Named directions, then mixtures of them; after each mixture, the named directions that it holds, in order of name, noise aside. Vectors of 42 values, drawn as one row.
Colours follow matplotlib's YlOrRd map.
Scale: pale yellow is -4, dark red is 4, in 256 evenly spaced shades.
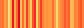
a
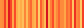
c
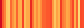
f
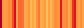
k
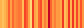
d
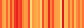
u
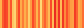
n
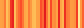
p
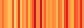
a, u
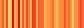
a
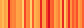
c, d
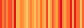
c, k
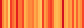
f, u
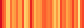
f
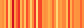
a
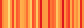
a, d, f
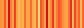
c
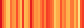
f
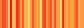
f, n, u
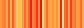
n, u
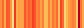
p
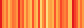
c, k, n
